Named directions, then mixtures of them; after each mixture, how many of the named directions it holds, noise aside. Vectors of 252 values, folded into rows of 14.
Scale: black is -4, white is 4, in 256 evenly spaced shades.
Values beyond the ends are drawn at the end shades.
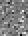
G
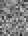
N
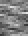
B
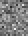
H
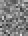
one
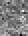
three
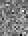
three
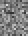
two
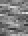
one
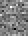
two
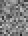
one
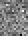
three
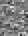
two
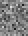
one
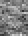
three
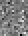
one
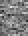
three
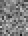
one
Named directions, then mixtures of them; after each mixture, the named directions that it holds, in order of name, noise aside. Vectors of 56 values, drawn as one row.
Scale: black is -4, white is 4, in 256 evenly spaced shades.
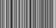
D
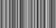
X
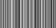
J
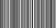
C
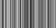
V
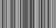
J, V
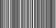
C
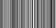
C, X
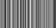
D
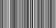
C, V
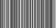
C, D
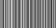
J, V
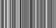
V, X
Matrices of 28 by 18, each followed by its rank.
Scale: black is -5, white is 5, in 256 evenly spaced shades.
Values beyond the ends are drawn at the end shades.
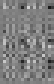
two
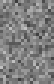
full rank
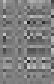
two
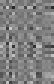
two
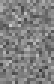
full rank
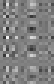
two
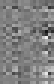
two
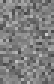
full rank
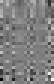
two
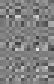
two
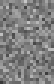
full rank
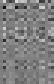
two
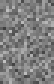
full rank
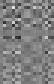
two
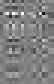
two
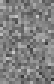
full rank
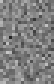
full rank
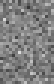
full rank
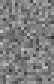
full rank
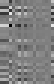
two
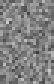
full rank
